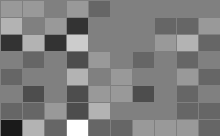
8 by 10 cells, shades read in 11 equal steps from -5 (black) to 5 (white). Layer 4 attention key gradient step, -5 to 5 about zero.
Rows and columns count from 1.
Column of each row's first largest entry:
1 1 4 5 4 5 5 4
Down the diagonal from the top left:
1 0 -3 -2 0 1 0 1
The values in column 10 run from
-1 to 1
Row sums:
2 -1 1 -4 2 -5 -3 2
